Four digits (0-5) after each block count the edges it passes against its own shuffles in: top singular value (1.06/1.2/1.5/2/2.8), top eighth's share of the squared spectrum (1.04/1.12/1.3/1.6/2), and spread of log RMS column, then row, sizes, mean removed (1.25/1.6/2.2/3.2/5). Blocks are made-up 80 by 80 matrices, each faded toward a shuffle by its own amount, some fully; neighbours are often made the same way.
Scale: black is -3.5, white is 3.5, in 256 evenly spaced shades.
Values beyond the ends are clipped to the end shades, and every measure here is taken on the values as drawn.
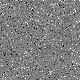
0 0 0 0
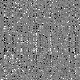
4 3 2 2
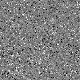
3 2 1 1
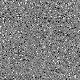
3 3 1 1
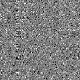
3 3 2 2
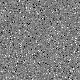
1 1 0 0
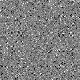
3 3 1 1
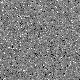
1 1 0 0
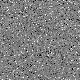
2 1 0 0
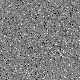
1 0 0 0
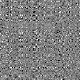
4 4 2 3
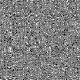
3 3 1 2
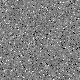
0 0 0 0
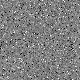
0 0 0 0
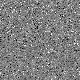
2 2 0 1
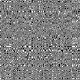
4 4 2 3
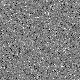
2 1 0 0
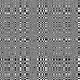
5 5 4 4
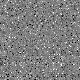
3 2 0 1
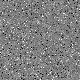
0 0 0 0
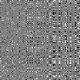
5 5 4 3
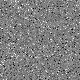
0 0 0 0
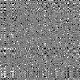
4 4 2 2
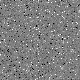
2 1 0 0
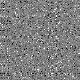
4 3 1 1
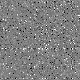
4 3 1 1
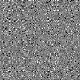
4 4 2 2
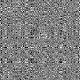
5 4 3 3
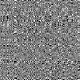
4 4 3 3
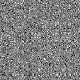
3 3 1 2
